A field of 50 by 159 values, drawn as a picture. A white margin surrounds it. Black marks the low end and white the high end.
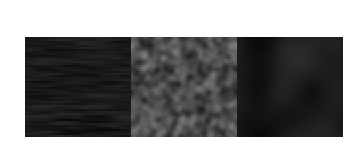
The table splits into one row of 3 panels. Panel 1,1: very low, streaked across, faint in contrast. Panel 1,2: low, blotchy. Panel 1,3: very low, smooth, faint in contrast.
